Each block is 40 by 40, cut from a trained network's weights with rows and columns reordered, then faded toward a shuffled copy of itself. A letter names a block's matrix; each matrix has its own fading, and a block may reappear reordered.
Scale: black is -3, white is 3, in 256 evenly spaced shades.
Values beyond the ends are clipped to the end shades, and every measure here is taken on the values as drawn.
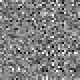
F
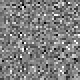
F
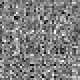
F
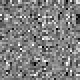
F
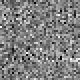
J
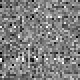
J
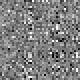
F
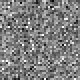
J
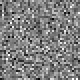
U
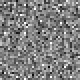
J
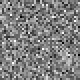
U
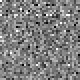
J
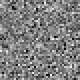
J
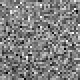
U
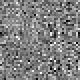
F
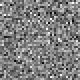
U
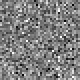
U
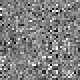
F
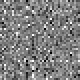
F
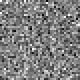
U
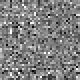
F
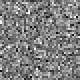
U
